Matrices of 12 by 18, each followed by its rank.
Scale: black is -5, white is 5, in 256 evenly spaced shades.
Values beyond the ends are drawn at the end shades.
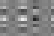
one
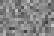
full rank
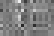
two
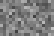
full rank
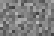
full rank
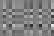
one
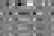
two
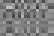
two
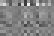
two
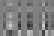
one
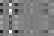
one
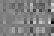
two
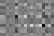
two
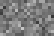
full rank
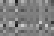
two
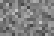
full rank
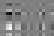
one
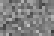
full rank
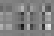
one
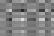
one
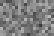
full rank
